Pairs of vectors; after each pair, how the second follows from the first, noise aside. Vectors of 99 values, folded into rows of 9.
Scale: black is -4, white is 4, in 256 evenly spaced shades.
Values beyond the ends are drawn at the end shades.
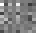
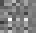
wrapped around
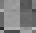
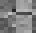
wrapped around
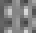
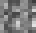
wrapped around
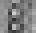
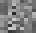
sign-scrambled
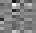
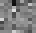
sign-scrambled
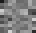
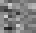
wrapped around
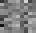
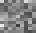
sign-scrambled
